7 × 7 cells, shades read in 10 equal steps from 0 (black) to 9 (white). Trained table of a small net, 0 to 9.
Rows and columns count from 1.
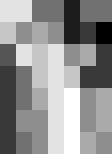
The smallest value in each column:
2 4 4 4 1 2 0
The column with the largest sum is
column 4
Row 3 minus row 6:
1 3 2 0 -4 1 -4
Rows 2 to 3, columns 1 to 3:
7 5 6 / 3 8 7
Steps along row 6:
up same up up down up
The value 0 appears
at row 2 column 7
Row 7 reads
2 4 5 8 9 6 5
